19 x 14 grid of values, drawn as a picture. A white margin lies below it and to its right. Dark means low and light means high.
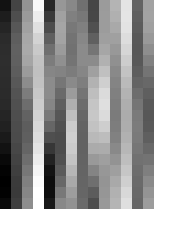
Calmest part: top middle. Roughest part: bottom left. Grain: streaks running down. Ninth with the lowest average: bottom left. Histogram: bell-shaped.
